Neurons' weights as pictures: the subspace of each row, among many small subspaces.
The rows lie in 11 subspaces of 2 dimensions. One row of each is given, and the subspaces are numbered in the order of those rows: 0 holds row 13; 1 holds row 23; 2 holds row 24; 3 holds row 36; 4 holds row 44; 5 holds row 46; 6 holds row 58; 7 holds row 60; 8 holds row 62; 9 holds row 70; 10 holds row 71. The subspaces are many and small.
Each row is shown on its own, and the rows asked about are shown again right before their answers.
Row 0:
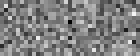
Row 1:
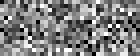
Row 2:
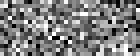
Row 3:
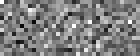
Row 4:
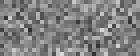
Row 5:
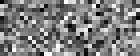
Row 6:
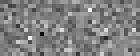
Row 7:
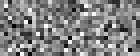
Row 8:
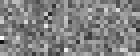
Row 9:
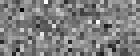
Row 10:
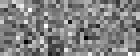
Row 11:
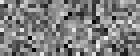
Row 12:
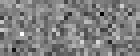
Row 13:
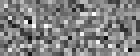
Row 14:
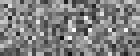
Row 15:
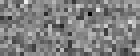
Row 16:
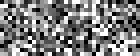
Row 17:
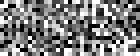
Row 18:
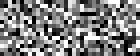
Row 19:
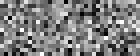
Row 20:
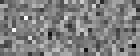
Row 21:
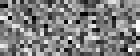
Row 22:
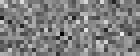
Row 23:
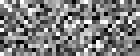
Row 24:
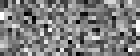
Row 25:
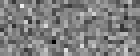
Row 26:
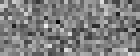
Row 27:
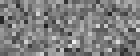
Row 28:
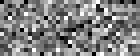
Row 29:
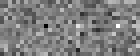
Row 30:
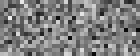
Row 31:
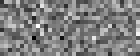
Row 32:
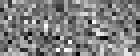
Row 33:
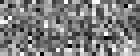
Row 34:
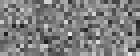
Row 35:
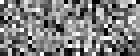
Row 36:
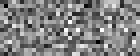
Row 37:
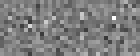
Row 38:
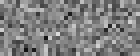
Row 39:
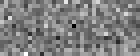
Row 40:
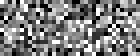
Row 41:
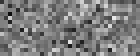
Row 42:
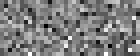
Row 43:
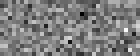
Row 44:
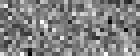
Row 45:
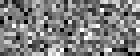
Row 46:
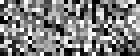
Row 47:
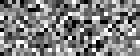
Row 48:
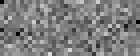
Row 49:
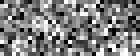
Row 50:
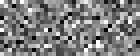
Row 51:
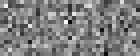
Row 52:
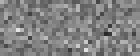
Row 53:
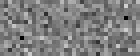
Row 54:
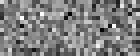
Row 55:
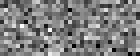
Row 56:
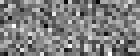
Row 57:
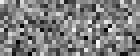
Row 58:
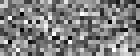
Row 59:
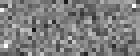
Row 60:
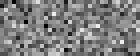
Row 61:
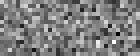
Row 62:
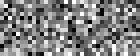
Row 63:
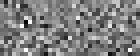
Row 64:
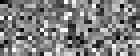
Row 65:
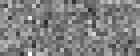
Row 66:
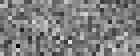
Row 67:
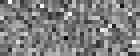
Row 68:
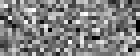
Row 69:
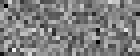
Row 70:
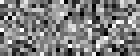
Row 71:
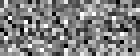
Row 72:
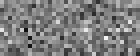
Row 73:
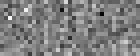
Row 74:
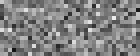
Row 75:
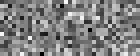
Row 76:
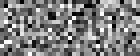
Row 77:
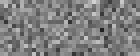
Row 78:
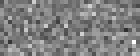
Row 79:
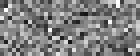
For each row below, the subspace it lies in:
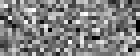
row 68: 2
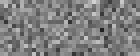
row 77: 3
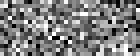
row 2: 6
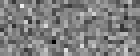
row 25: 10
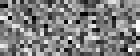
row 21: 2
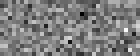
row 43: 2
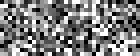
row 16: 9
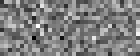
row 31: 2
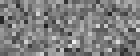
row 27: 7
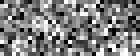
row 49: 6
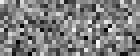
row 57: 6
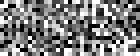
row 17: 5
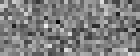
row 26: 7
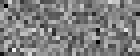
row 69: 4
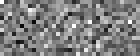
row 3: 1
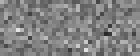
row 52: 0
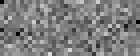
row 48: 0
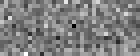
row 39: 5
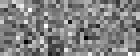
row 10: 7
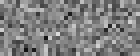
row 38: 9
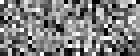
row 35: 5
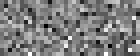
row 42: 0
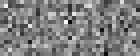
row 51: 3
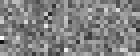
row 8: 7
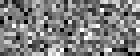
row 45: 7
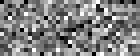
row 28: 2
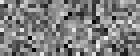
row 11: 9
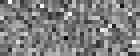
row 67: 4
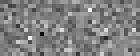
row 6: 1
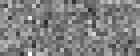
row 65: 4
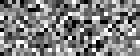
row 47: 1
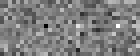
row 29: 2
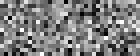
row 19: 9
